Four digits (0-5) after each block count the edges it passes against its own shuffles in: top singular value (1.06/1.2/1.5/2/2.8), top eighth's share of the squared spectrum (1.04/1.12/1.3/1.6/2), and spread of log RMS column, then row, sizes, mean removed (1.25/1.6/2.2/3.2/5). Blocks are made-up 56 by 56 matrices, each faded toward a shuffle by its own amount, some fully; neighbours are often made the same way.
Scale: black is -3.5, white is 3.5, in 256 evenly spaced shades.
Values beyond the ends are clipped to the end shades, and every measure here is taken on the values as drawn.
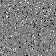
1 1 0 0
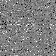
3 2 0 1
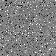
2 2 0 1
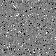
1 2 0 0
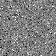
2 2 0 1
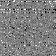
4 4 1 2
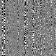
3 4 4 0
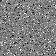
0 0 0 0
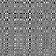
5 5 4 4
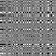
5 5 3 4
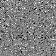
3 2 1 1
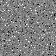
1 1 0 0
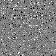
3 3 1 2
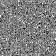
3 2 0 0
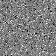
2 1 0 0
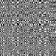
4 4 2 3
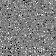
3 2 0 1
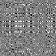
4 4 2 3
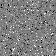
0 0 0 0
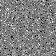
3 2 0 1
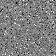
1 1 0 0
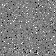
2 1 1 0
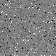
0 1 0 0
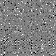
3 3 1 1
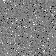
0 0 0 0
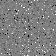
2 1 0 0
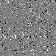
3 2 1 1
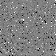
3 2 1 0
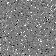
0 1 0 0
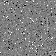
0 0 0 0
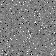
0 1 0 0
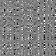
4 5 3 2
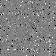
2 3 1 1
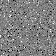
2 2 0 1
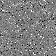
0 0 0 0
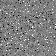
0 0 0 0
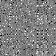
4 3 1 1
